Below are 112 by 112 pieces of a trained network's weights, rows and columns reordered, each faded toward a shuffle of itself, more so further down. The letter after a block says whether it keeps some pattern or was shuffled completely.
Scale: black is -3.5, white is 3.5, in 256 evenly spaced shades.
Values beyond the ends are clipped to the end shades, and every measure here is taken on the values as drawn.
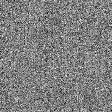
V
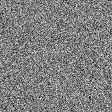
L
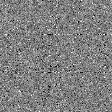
V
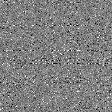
V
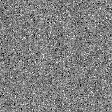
V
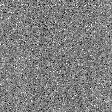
V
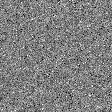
L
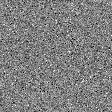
L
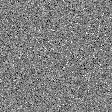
L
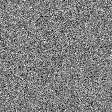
L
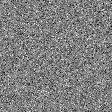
L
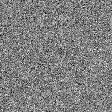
V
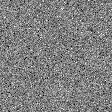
L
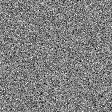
L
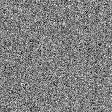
V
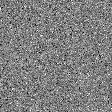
L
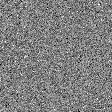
L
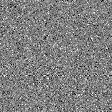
V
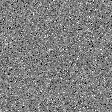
L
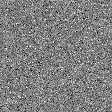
L
